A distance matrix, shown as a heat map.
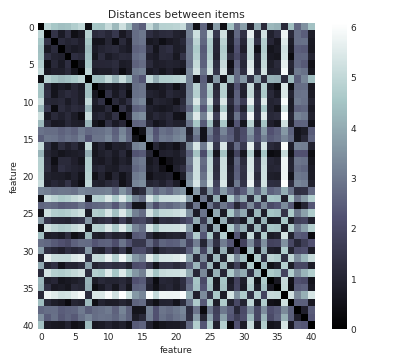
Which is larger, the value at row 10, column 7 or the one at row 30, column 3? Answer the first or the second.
the first
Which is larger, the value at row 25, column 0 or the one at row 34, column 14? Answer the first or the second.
the second
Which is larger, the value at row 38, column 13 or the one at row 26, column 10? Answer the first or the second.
the first
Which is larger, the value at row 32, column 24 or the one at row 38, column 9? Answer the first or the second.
the second
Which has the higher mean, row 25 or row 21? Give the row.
25
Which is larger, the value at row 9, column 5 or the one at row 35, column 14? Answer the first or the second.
the second
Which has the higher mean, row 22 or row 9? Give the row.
22
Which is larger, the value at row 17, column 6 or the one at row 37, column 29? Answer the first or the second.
the second
